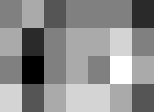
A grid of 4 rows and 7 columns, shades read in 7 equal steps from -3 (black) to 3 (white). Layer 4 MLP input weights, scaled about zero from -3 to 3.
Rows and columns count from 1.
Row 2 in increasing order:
-2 0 0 1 1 1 2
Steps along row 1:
up down up same same down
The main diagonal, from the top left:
0 -2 0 2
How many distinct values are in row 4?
3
